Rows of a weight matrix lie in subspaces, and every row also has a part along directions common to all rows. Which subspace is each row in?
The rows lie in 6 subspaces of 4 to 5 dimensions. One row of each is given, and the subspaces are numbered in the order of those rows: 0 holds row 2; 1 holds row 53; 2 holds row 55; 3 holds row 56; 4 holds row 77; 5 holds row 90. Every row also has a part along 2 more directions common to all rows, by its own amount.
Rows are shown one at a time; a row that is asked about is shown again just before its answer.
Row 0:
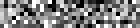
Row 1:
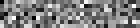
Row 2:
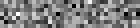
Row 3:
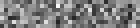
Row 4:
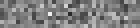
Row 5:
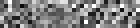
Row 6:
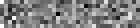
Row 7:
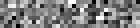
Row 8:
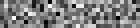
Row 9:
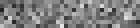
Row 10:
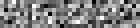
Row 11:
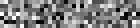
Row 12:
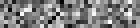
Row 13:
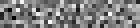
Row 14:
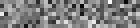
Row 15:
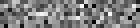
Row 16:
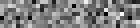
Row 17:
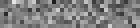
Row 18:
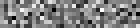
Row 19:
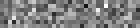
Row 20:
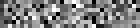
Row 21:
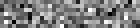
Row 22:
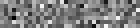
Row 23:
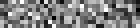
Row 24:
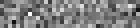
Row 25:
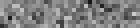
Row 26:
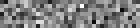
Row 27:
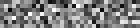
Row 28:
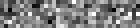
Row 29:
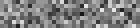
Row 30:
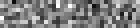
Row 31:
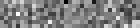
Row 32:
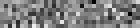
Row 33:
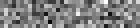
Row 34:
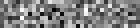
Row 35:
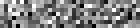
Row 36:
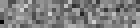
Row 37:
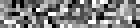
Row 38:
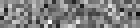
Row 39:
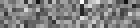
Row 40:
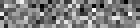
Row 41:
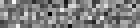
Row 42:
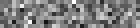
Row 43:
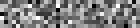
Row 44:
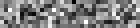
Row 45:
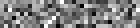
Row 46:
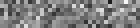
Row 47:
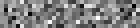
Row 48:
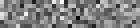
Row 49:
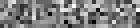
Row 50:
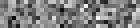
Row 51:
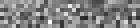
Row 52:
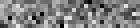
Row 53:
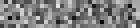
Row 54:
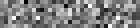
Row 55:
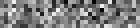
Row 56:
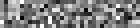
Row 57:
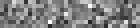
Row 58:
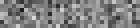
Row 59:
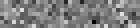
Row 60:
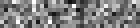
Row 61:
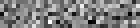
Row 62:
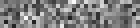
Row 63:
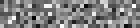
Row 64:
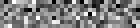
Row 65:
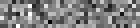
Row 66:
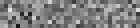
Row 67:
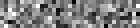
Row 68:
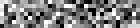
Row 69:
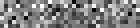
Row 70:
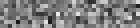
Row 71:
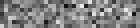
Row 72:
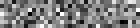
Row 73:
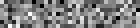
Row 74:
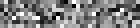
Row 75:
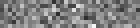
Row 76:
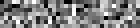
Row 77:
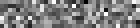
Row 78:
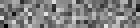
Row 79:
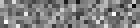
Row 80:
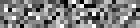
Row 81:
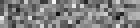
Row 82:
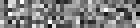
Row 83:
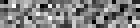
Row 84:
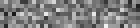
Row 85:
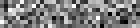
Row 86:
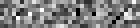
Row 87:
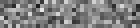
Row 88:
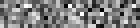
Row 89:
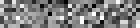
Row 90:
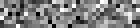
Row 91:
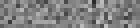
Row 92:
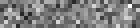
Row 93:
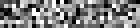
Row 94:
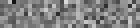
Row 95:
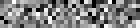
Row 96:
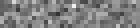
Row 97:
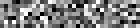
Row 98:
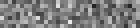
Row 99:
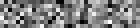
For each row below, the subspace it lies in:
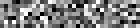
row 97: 3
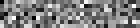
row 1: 5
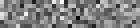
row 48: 5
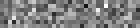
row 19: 4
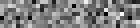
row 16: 4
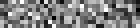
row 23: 3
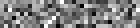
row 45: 3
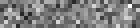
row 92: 1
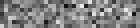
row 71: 1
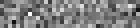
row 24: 3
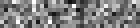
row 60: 4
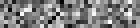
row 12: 3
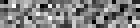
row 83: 0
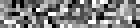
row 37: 4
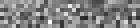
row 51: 1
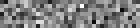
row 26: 0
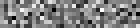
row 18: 3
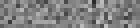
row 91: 4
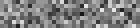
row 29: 2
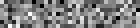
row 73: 5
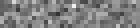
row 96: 4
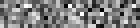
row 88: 1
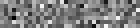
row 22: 0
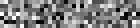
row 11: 0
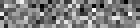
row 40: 2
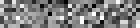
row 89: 5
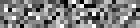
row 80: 2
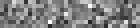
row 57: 2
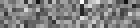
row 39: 2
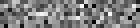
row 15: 0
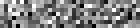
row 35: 4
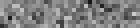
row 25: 1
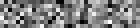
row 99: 3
